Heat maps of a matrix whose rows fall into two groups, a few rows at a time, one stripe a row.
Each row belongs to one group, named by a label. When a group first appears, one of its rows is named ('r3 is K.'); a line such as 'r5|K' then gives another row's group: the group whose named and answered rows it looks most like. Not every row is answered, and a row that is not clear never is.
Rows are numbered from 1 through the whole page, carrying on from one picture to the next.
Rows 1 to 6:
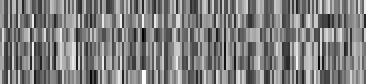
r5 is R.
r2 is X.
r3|R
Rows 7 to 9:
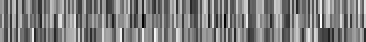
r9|X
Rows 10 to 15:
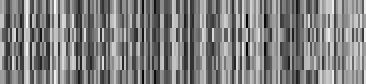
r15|R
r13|R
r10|R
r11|R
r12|R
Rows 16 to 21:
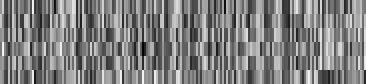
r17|R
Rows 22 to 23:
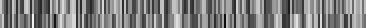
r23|X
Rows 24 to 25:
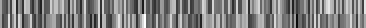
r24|R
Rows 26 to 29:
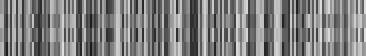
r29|X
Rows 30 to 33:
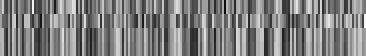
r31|R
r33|X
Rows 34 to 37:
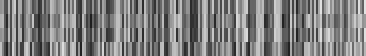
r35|X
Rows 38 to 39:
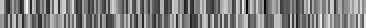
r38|R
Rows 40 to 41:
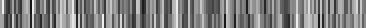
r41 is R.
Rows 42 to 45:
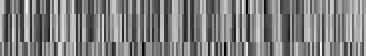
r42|R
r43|R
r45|X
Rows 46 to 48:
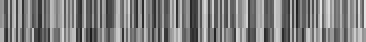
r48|X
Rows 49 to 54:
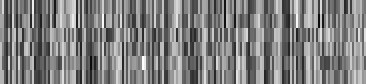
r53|X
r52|R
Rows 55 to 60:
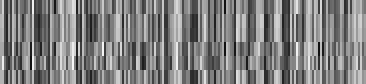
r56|X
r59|R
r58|R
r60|X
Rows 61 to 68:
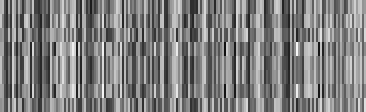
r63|X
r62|R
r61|X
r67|R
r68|X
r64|R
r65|R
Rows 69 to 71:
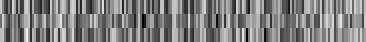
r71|R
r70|R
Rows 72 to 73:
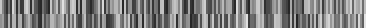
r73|X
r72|R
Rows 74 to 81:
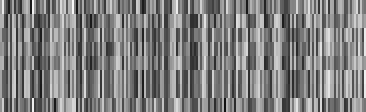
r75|X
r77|X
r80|R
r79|R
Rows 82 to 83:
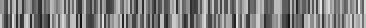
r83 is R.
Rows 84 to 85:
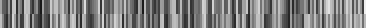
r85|R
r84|R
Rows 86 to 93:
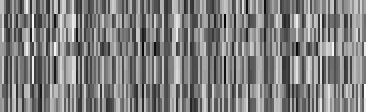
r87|X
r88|R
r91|X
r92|R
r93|X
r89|R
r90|X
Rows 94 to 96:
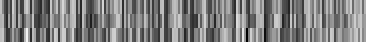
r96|R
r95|X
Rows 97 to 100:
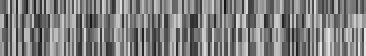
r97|X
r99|R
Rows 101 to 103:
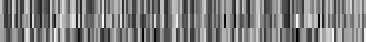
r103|R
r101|R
